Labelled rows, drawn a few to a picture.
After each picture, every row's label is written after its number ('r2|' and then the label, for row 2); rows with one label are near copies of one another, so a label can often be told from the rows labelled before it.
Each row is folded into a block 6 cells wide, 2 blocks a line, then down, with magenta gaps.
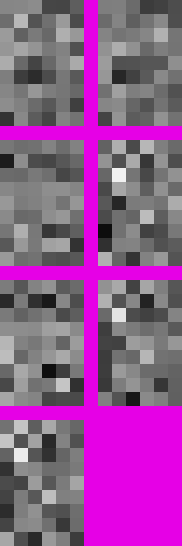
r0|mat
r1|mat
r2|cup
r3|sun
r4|cup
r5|sun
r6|sun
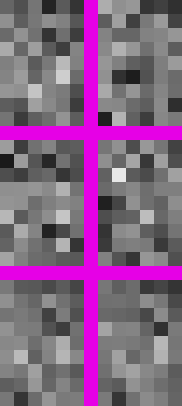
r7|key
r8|mat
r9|cup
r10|sun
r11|key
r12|key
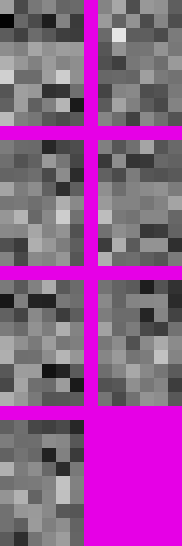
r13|cup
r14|sun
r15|key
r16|cup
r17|cup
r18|key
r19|key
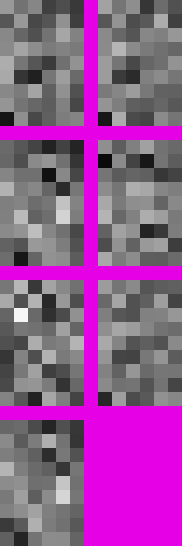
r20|mat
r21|mat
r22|key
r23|cup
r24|sun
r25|mat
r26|key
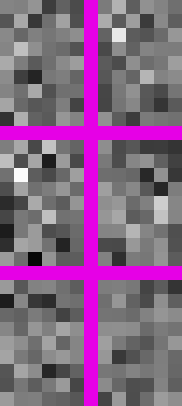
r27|mat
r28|sun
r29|sun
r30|key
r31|cup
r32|mat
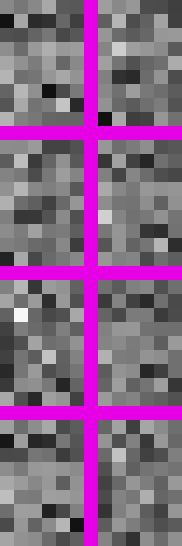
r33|cup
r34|mat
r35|mat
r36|cup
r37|sun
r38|cup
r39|cup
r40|sun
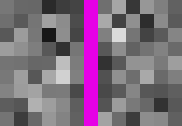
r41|key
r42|sun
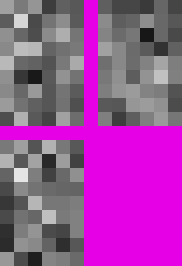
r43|mat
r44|key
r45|sun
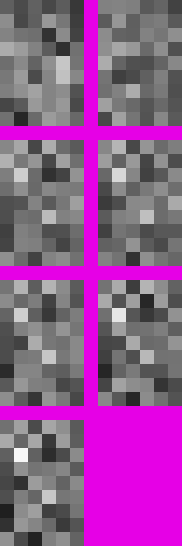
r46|key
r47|mat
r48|sun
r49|sun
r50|sun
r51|sun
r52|sun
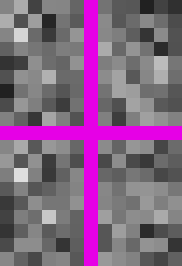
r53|sun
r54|key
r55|sun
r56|cup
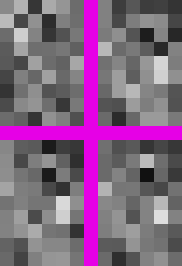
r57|sun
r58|key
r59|key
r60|key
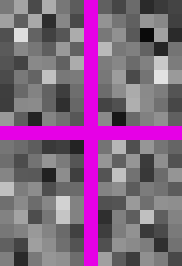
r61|sun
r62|key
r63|key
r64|sun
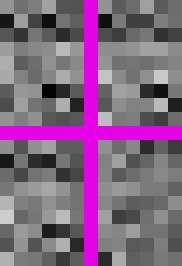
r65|cup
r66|cup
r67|cup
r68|mat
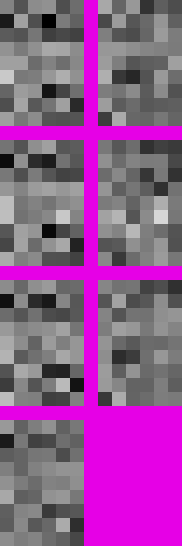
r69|cup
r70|mat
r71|cup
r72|key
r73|cup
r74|mat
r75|cup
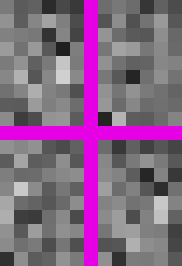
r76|key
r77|mat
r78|mat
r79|key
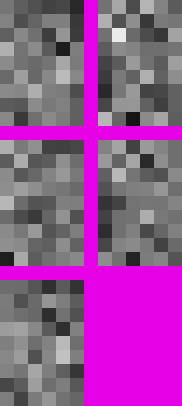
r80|key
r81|sun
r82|mat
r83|sun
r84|key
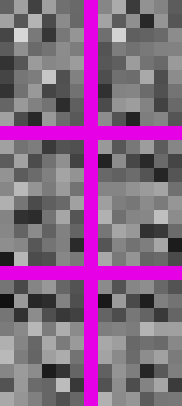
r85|sun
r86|sun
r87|mat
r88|cup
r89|cup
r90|cup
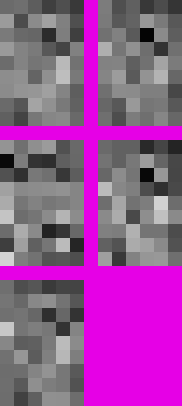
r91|key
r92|key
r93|cup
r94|key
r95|key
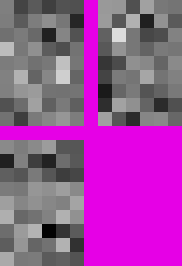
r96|key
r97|sun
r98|cup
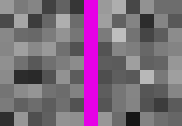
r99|mat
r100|sun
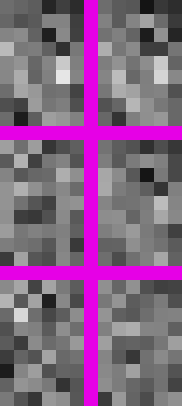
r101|key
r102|key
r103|mat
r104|key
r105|sun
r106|mat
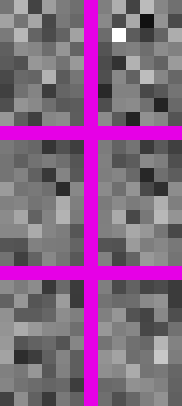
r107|sun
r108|sun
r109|key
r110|key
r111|mat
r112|key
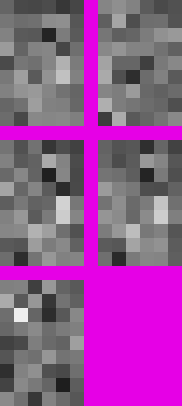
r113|key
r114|mat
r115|key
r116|key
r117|sun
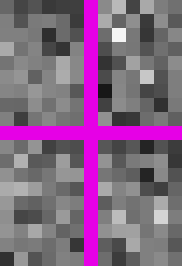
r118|key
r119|sun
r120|mat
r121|key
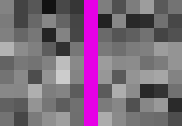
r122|key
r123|cup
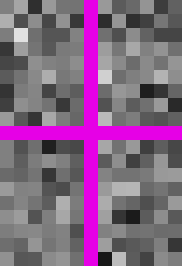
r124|sun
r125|cup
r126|key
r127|mat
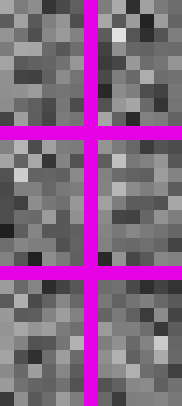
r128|mat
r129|sun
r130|sun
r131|mat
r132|mat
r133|key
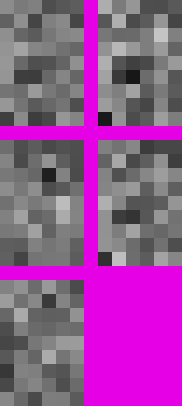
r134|mat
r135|mat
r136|key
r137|mat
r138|sun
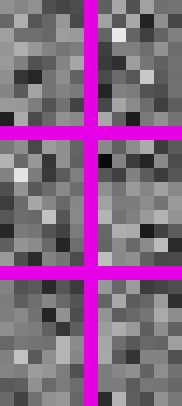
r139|mat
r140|sun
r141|sun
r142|cup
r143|key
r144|mat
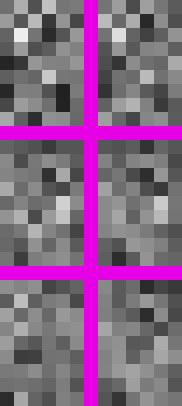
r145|sun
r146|sun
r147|key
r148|key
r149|mat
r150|key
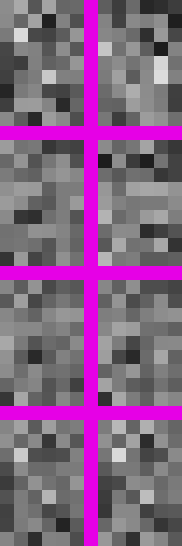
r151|sun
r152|key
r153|mat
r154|cup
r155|mat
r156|mat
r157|sun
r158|sun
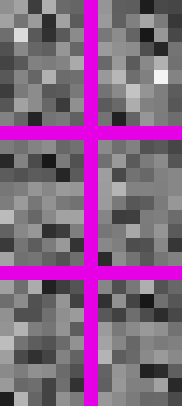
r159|sun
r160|key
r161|cup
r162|mat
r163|mat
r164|cup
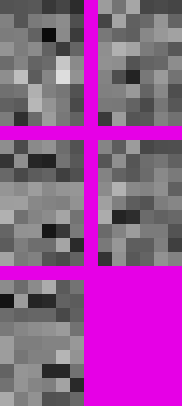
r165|key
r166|mat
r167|cup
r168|mat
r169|cup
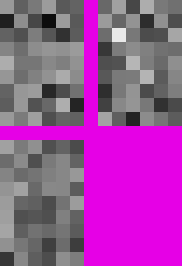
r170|cup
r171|sun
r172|mat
